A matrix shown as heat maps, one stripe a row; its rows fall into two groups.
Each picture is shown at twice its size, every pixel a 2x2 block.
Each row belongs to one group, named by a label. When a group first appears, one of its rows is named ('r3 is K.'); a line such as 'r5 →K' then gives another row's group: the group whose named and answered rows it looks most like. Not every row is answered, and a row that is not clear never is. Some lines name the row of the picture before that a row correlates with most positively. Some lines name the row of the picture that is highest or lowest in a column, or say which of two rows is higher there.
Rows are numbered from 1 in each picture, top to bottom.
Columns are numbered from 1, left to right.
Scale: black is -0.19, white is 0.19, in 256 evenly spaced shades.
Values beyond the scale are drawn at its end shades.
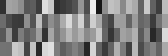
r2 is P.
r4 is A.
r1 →A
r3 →P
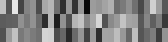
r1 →A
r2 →P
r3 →A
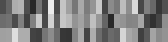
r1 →P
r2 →P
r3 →A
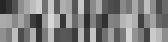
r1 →P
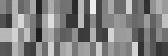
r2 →A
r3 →A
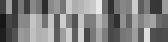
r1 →P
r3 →P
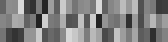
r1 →P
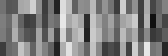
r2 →P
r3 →P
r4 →P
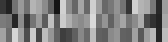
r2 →P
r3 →A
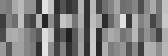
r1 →A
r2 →P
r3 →A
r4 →A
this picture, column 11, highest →2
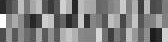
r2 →A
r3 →P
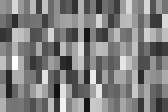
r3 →A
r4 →P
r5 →A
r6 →A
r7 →P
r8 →P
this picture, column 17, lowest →1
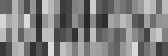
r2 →A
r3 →A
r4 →P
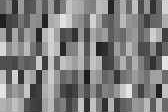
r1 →P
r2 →P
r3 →A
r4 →A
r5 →P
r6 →A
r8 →A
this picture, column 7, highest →5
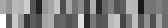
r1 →A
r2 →A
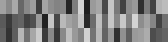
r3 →P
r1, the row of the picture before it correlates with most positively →2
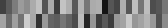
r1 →P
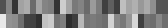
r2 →A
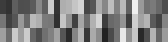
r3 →A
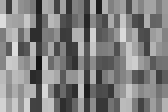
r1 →A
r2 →A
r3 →A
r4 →A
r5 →A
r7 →A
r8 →A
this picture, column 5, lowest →4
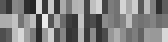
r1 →P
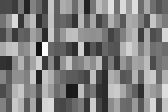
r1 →P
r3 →P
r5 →P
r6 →A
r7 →A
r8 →A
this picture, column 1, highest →4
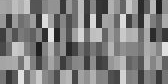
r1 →A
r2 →A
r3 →P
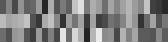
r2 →A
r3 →P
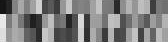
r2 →A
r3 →A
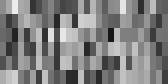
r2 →P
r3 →P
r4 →P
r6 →A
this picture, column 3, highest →1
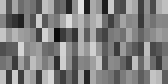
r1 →A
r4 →P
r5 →P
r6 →A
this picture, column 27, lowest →5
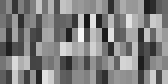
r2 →A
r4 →P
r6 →A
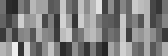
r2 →P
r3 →P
